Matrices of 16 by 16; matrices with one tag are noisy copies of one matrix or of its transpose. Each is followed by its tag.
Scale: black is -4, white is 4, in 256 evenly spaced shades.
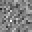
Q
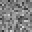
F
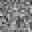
F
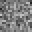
F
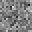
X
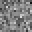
F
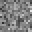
F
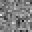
F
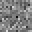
X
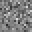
Q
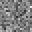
X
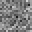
X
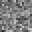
F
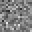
Q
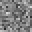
X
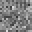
X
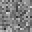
X
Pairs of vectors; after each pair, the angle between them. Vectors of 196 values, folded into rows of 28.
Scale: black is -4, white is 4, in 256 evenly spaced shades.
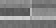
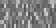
orthogonal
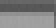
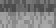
nearly parallel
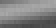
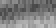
nearly opposite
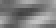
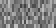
orthogonal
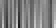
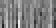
nearly opposite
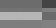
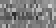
partly opposed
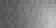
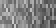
partly opposed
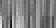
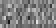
orthogonal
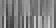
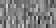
partly opposed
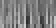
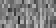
partly opposed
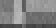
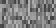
orthogonal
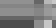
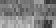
nearly opposite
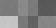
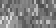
partly aligned
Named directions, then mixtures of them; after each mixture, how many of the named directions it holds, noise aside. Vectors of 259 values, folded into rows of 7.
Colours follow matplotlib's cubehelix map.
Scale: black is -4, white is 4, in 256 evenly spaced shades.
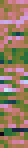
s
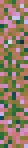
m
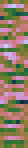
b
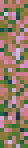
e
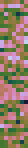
two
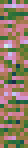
one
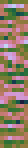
one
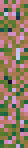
one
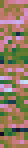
one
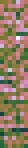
three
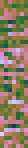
three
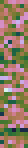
two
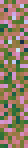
two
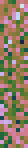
one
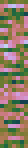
one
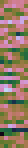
two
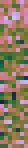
three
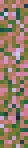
one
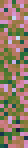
three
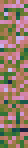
three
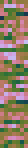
one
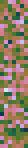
two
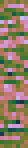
two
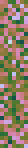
one
